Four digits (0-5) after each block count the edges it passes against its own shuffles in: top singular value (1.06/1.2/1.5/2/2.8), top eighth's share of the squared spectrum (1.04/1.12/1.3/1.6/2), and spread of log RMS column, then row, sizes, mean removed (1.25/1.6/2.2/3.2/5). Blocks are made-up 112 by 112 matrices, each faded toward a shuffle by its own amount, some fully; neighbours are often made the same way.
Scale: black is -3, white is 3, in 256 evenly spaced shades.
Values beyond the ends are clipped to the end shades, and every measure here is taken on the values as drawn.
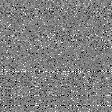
4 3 1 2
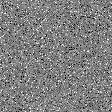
0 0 0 0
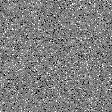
3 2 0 1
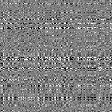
5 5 3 4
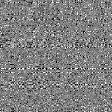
4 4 2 3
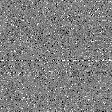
3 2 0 1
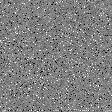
2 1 0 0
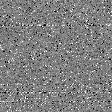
3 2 0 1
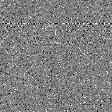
4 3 1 2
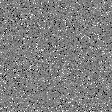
2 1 0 1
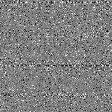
3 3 0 2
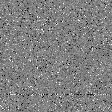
2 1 0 1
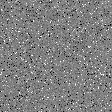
0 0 0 0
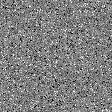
2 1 0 0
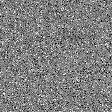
2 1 0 0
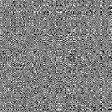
5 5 3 3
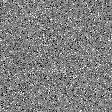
0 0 0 0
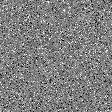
0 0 0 0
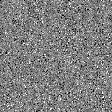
3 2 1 0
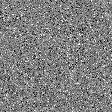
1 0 0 0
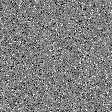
0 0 0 0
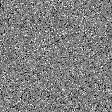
1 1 0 0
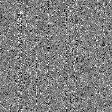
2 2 3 0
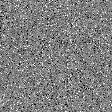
0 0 1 0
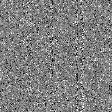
1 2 3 0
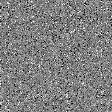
1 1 2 0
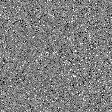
1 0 1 0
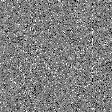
1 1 2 0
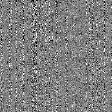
2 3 4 0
